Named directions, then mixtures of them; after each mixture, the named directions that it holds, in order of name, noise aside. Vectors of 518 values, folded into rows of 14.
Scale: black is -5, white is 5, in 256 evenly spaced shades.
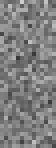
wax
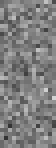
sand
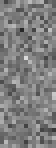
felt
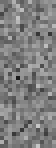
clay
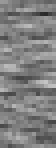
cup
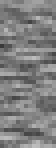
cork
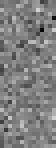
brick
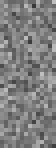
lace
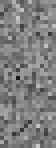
clay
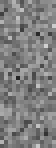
clay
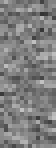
brick, cup, felt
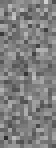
sand, wax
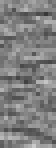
cork, cup, wax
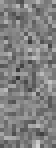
clay, cork, lace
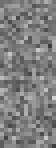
lace, sand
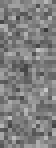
cork, sand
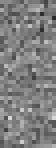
brick, cup, wax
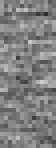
cup, wax
